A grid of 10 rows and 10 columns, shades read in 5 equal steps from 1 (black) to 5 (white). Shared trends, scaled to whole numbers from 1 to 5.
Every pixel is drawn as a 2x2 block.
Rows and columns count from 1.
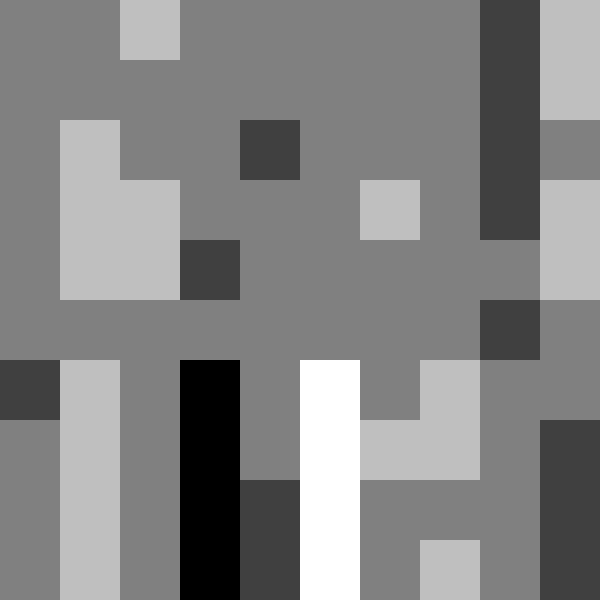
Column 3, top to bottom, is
4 3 3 4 4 3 3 3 3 3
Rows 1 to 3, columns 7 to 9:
3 3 2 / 3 3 2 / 3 3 2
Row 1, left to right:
3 3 4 3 3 3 3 3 2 4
